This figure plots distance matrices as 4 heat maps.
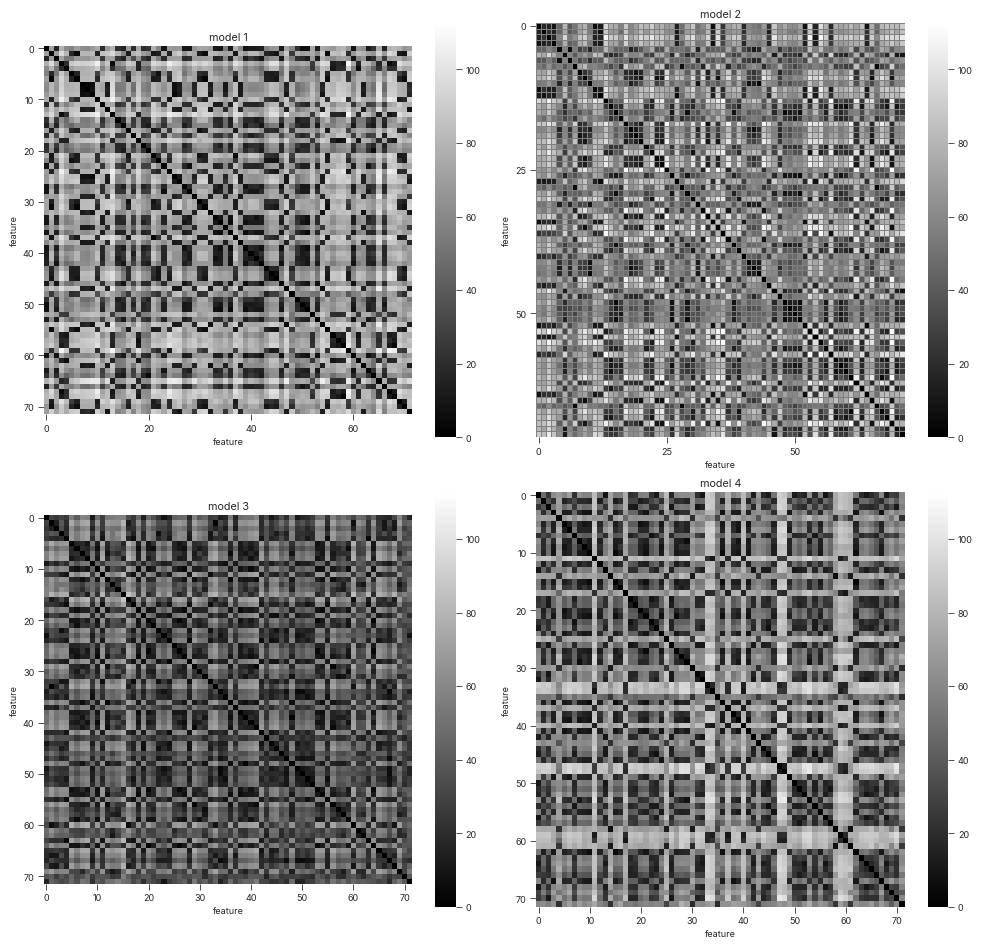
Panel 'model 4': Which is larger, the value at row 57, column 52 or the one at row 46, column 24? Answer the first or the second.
the first
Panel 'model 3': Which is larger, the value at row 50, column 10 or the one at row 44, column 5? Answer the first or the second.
the second
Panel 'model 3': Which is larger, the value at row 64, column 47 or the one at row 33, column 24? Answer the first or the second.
the first
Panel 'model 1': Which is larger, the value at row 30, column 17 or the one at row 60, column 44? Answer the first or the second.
the first
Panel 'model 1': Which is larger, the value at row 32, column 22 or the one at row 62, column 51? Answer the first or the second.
the first
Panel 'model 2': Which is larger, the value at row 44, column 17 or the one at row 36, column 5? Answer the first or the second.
the first
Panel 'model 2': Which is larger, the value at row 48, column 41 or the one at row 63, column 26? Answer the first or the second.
the first
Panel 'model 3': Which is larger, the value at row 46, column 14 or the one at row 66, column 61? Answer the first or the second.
the second
